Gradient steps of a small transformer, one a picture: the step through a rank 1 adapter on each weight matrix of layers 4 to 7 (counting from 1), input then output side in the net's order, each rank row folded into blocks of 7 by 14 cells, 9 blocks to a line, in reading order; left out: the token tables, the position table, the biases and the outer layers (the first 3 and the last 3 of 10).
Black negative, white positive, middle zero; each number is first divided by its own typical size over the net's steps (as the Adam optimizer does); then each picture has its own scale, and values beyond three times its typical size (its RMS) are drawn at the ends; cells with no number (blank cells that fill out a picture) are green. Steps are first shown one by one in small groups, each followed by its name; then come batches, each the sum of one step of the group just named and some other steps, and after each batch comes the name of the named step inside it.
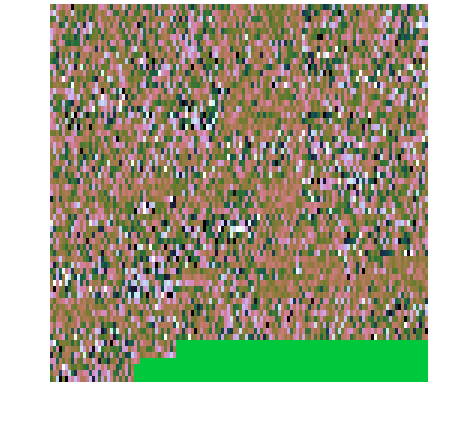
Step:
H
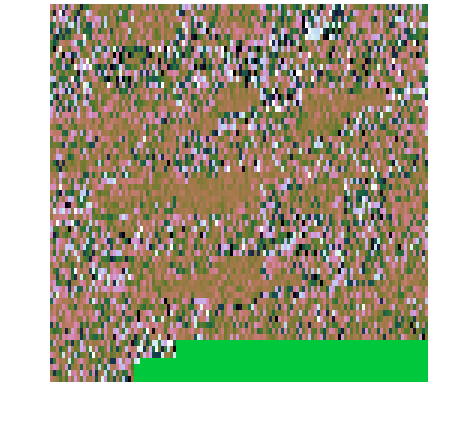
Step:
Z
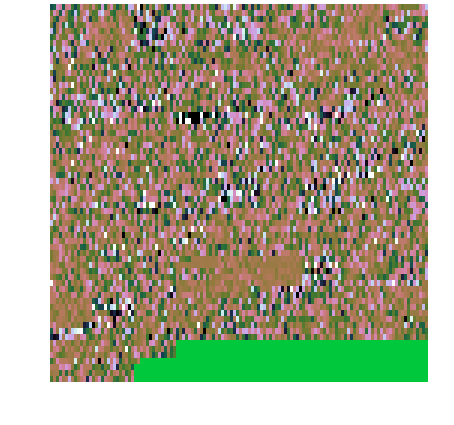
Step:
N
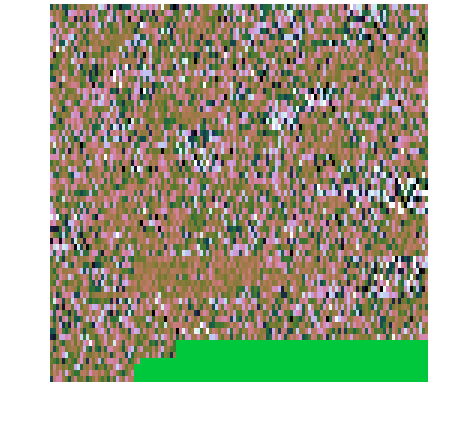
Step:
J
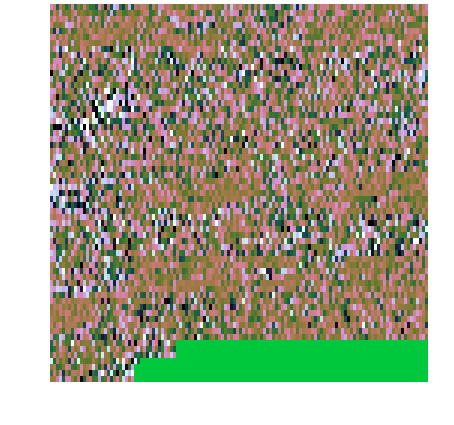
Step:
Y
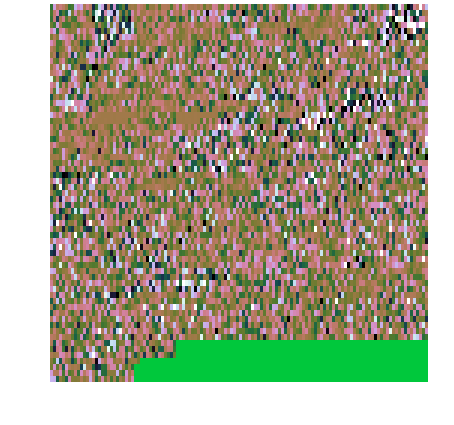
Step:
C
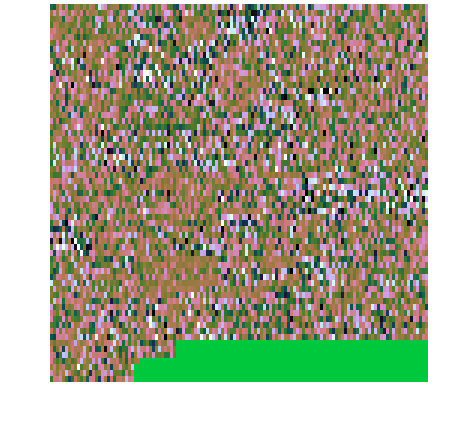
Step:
J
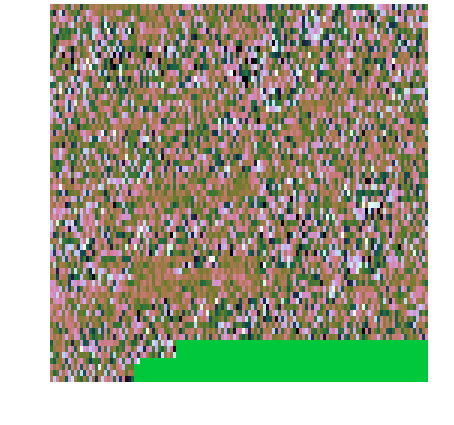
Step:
Z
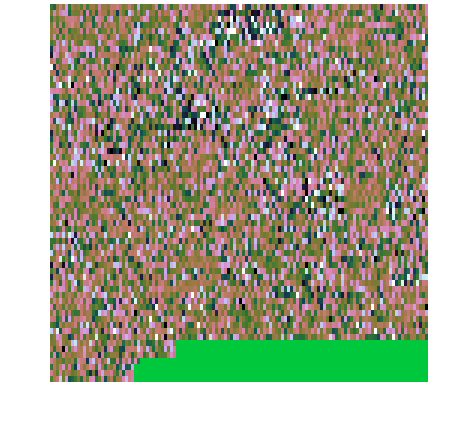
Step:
Y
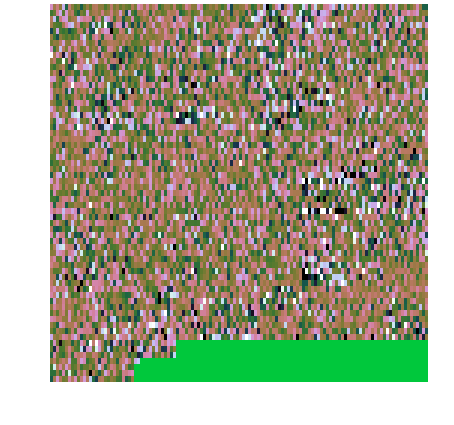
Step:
Z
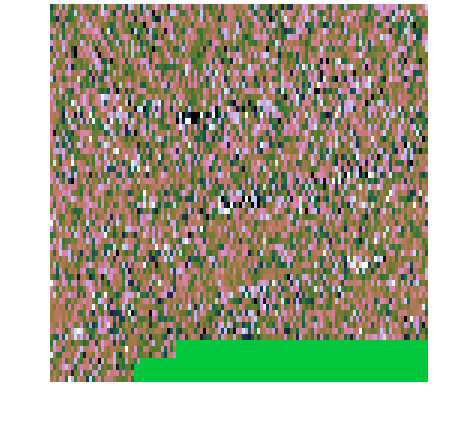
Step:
N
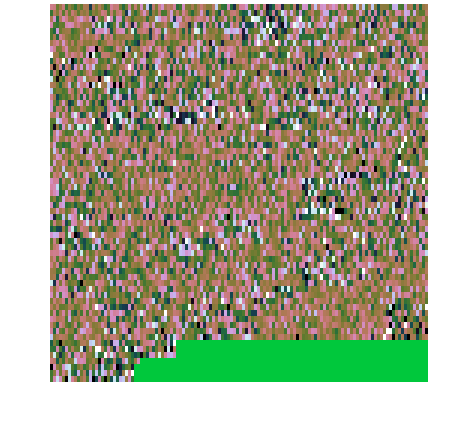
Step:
Y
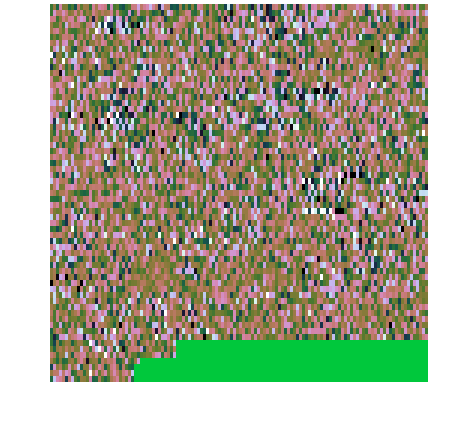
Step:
J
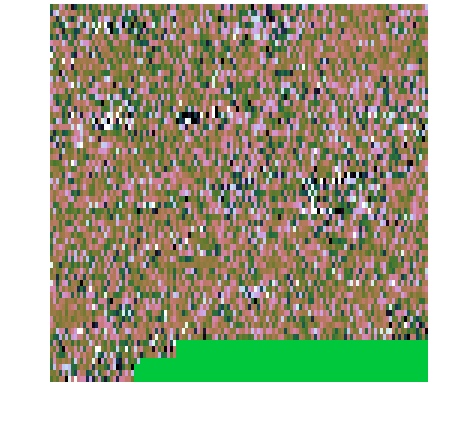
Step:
N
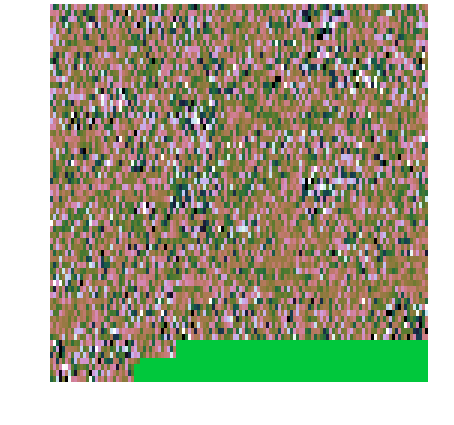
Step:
H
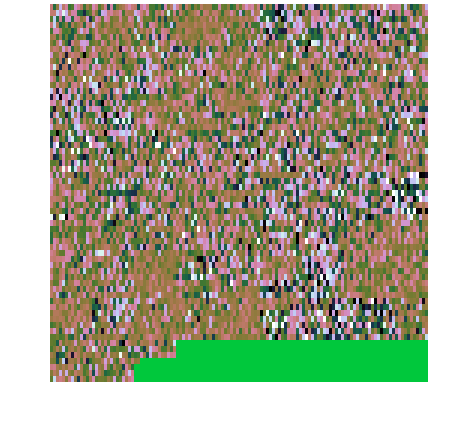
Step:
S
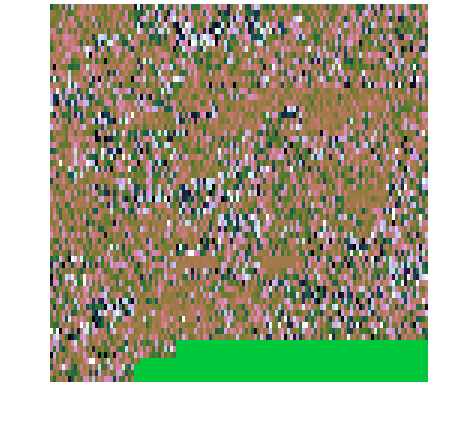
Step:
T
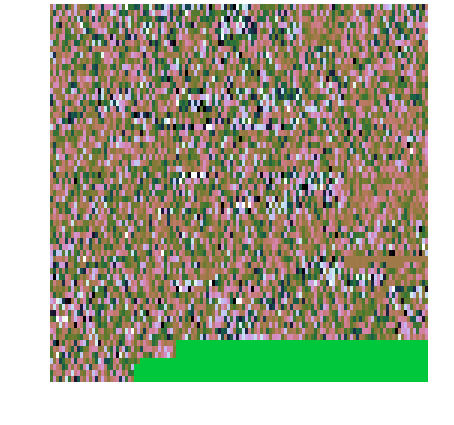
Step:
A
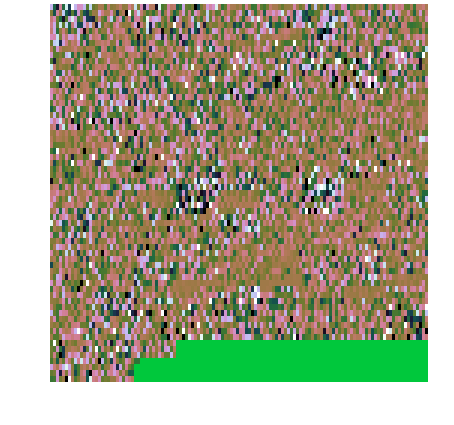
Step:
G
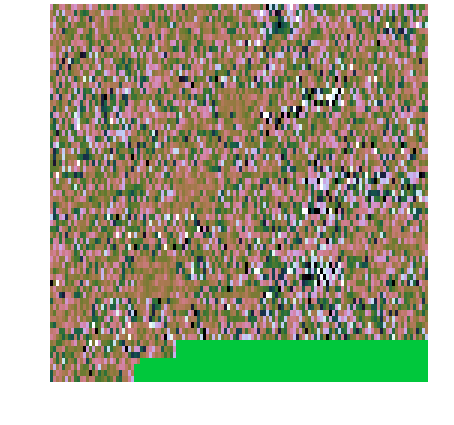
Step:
S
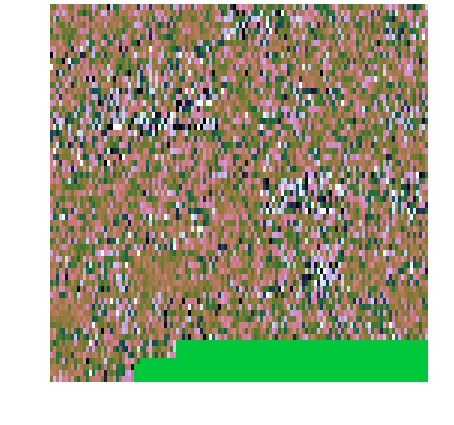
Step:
S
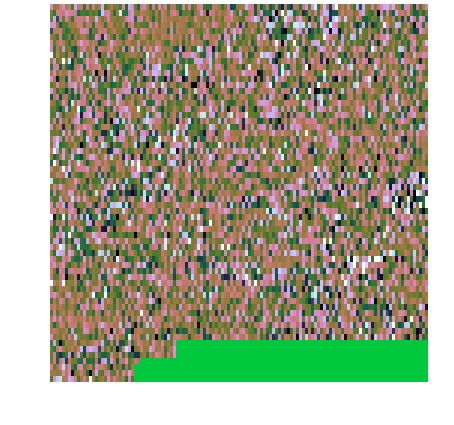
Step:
S
